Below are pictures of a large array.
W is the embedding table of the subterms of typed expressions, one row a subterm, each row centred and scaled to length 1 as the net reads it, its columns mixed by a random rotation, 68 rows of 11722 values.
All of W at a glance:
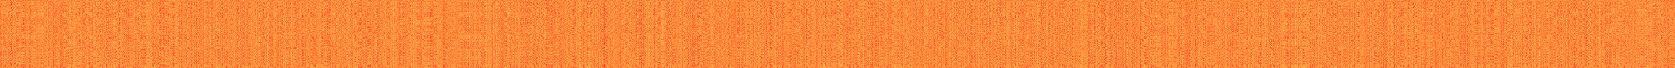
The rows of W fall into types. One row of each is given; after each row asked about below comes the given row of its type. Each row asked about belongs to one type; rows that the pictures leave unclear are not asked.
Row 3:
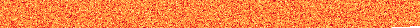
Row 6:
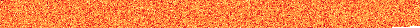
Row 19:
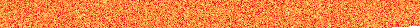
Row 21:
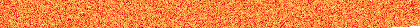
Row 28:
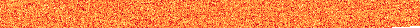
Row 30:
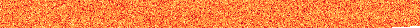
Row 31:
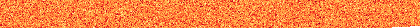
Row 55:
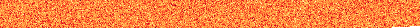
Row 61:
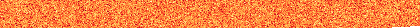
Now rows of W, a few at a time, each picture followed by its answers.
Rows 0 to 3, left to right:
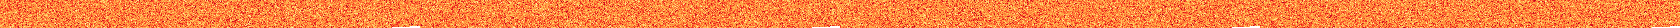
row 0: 19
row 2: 28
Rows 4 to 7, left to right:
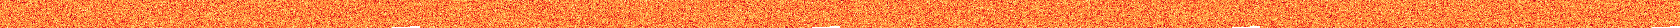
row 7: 3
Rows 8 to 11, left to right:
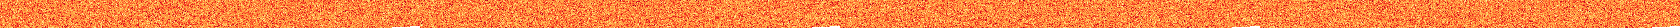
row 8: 61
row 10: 28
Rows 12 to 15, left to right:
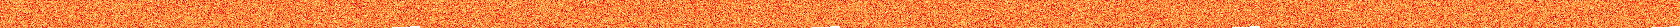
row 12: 61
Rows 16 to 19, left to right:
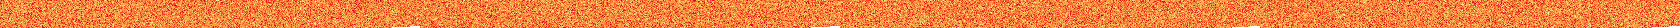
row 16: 55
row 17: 3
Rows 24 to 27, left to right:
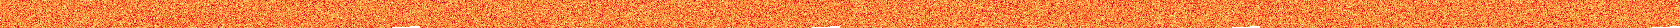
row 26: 6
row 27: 21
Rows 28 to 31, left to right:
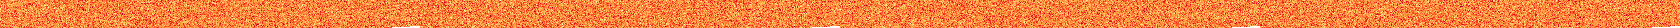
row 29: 3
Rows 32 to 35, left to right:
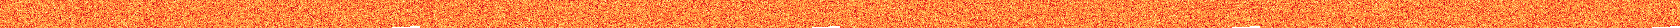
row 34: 28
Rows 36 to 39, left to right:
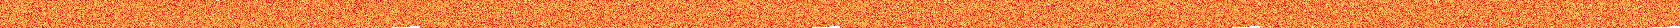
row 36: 55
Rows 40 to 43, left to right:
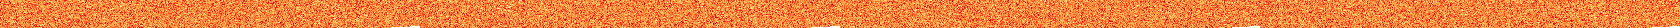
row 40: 21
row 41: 21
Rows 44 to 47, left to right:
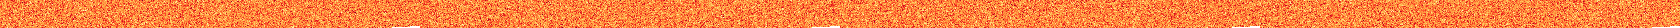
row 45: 21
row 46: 55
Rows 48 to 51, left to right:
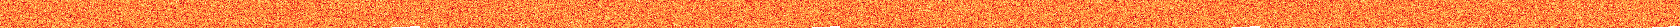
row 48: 3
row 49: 61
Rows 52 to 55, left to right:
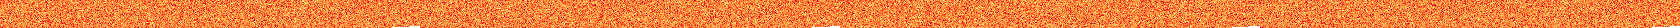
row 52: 55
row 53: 55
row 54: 6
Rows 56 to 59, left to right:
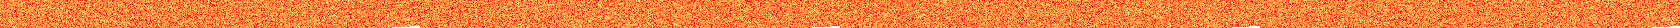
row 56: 28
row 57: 61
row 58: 19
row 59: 28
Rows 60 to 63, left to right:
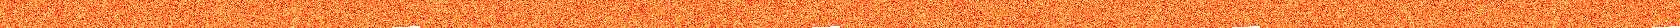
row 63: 55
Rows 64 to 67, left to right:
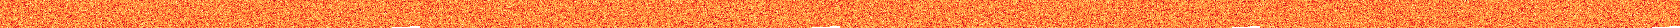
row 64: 3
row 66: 6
